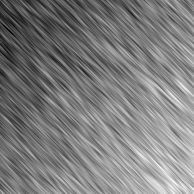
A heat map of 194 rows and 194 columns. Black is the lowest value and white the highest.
There is an overall slope up to the bottom right. The top left is the ninth with the lowest average. No single row or column stands out from its neighbours. Neither half mirrors the other. Streaks slant down to the right. The bottom right is the ninth with the highest average.
